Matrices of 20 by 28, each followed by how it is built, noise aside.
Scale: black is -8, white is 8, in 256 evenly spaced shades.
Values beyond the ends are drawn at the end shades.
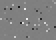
sparse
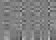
low rank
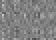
low rank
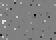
sparse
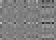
low rank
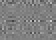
low rank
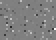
sparse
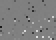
sparse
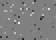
sparse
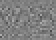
low rank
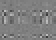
low rank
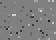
sparse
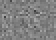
low rank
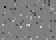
sparse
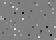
sparse
